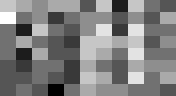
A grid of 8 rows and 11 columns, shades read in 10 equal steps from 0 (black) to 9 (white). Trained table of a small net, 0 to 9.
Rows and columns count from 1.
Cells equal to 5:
11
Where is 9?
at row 2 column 1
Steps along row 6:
down up same down up down down up down same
